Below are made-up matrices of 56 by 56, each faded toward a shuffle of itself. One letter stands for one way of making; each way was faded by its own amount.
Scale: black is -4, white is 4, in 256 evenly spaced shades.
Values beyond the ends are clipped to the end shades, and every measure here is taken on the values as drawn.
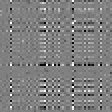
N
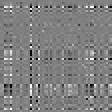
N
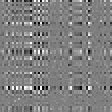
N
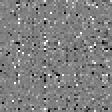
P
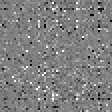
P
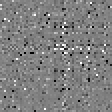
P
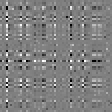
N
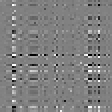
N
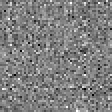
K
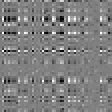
N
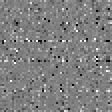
P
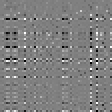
N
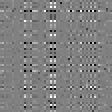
N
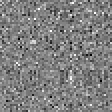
K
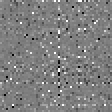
P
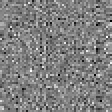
K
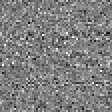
K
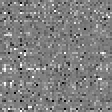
P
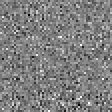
K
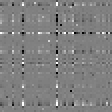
N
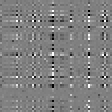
N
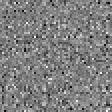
K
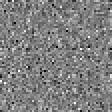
K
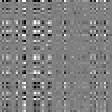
N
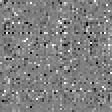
P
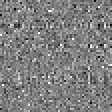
K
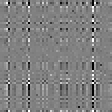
N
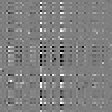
N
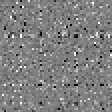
P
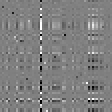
N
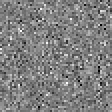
K
